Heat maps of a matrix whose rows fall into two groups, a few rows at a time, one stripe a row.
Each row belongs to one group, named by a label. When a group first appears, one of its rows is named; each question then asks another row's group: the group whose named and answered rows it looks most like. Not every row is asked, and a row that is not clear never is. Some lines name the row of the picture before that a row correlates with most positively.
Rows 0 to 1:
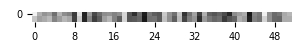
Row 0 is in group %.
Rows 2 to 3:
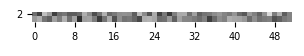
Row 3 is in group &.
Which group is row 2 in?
%
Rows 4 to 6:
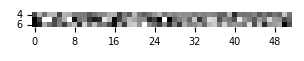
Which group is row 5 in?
%
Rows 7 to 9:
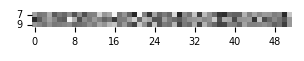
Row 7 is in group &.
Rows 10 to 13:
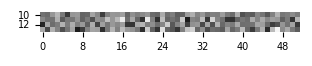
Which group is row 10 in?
%
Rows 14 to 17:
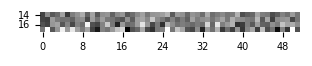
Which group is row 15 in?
%
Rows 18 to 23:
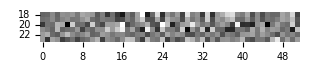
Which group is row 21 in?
&
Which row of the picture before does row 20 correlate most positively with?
14
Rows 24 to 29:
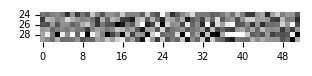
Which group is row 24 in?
%
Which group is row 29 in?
&
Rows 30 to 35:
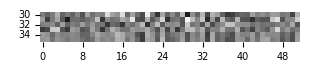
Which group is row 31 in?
%
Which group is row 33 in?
%
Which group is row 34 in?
&
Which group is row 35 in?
&
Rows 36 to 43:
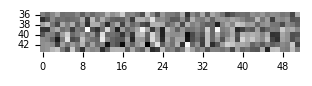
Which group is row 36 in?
&
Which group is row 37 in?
%
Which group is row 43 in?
%
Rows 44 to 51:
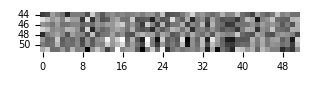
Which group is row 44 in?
%
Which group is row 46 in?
&
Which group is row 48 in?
%
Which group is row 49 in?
&
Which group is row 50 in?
&
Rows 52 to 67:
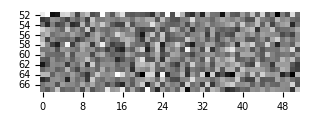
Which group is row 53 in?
%
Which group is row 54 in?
%
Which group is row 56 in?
&
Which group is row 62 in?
%
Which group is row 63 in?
%
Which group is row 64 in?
&
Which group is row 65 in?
%
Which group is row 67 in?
&
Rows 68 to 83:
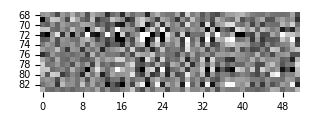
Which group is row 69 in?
%
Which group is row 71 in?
&
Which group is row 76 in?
%
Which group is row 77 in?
&
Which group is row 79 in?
&
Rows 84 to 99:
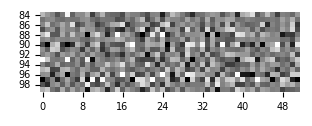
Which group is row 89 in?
&
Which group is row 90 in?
%
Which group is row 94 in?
&
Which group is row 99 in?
&
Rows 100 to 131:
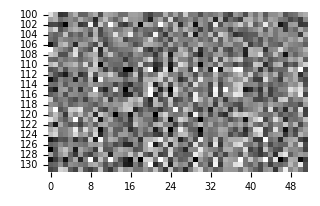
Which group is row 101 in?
&
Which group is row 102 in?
%
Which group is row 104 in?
&
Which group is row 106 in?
%
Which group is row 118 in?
&
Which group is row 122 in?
%
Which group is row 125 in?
%
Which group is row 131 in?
%
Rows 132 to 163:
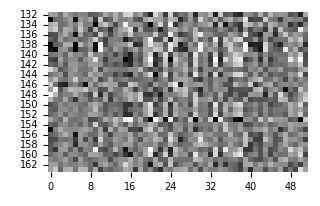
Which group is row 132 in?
&
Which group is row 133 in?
%
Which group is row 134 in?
&
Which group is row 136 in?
%
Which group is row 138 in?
%
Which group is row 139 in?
%
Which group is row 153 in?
&
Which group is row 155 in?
%
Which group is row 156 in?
%
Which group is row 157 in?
%
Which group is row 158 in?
%
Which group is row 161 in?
%
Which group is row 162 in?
&
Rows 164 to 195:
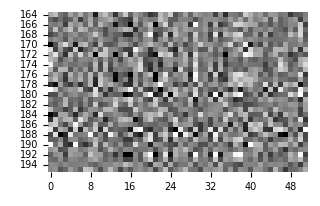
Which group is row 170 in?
%
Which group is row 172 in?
&
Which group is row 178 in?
%
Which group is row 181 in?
&
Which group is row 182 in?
&
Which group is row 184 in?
%
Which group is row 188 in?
%
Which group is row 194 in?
&
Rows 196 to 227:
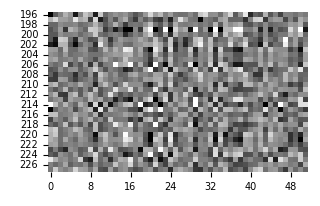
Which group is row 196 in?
%
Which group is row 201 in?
%
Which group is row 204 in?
&
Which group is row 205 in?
&
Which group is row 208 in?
%
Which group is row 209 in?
%
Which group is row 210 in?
&
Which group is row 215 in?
%
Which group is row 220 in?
&
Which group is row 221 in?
&
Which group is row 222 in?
&
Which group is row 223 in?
%
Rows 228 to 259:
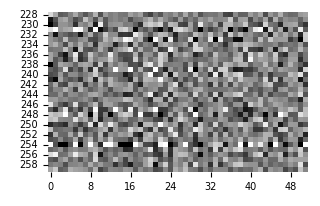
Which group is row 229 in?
%
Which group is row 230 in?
%
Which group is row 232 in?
%
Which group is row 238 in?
%
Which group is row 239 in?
&
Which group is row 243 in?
%
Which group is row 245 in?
&
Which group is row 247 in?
&
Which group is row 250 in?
%
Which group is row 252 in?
%
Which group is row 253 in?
%
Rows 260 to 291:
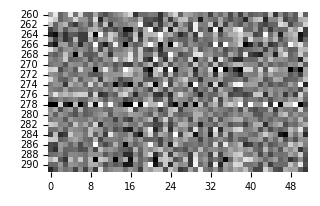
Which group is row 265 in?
%
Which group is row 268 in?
%
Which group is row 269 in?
&
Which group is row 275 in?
&
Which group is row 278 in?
%
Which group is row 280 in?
%
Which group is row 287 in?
%
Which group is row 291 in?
%
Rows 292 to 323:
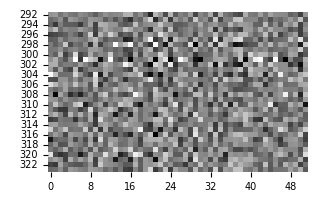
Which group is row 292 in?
&
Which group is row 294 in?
%
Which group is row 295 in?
&
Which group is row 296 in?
%
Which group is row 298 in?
&
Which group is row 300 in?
%
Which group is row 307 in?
&
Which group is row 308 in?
%
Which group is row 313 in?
%
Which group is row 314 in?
&
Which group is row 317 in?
%
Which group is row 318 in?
%
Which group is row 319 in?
&
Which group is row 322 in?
%
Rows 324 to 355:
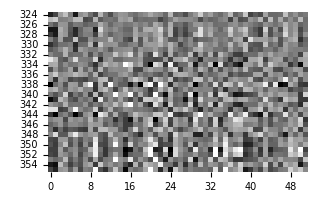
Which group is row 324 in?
%
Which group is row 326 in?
%
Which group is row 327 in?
%
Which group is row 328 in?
%
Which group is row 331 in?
%
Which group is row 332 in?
&
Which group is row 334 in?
&
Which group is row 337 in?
%
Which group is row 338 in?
%
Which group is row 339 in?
&
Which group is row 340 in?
&
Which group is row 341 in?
%
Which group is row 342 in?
&
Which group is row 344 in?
%
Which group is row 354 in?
%
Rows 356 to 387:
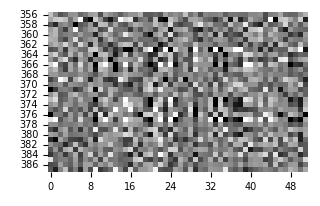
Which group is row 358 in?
%
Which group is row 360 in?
&
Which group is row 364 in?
&
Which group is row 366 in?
&
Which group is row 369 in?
%
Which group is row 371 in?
%
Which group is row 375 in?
&
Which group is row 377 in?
&
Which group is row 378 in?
&
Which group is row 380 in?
&
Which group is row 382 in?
%
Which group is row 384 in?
%
